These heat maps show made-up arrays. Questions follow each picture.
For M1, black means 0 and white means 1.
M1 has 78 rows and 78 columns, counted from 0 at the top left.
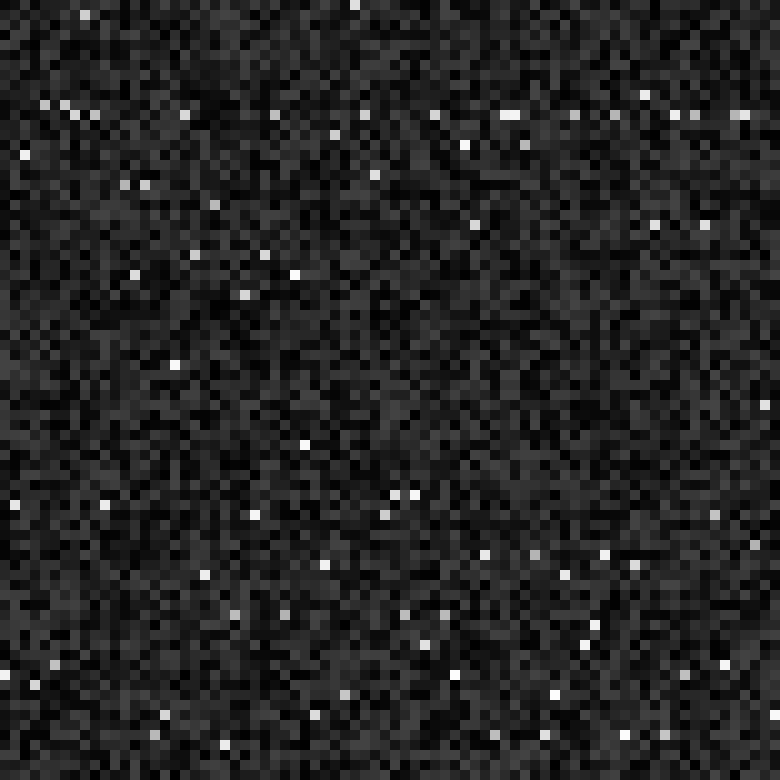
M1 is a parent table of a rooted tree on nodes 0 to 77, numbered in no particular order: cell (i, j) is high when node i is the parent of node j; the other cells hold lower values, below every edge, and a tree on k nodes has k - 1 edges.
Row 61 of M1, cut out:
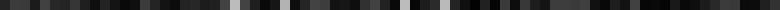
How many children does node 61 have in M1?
4
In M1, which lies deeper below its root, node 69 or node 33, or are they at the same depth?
node 33
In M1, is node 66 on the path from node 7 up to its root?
no
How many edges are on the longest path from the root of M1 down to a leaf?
3
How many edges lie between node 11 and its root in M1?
0
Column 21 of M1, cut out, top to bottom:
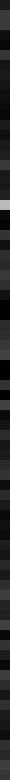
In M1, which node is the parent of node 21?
20
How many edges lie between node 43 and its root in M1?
1
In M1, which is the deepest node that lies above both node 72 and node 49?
73
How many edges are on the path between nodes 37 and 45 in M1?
5
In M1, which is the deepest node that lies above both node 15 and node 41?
73
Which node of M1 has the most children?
11
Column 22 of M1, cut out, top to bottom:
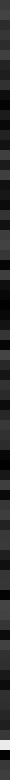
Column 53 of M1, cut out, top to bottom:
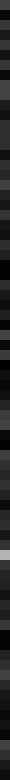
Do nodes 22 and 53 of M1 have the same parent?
no
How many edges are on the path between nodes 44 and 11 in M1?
2
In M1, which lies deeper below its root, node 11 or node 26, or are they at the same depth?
node 26
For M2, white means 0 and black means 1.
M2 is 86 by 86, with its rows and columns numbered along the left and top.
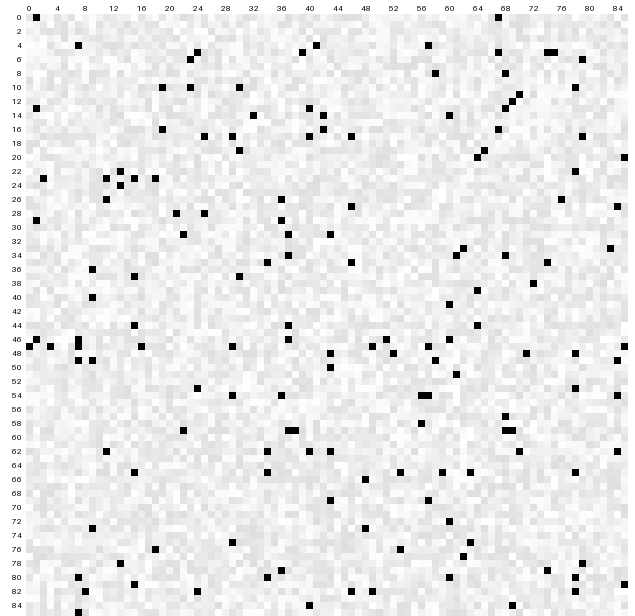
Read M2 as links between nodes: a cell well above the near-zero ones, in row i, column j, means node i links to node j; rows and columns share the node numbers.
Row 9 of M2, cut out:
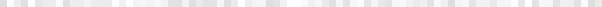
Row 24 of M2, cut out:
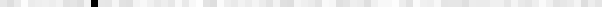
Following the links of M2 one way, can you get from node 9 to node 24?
no
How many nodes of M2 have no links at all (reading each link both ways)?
2
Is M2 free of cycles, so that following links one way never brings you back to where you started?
yes
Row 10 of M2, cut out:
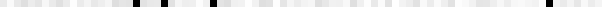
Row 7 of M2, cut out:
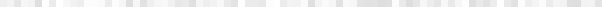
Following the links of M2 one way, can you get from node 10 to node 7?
no
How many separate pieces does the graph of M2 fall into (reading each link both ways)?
3
